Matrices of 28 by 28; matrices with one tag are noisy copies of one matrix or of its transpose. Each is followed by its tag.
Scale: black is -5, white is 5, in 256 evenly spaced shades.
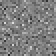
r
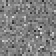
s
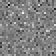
r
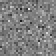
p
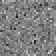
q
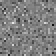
r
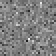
s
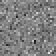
q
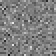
r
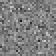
p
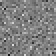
r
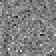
q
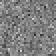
q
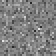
s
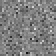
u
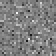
s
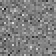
r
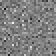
r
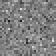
p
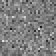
s
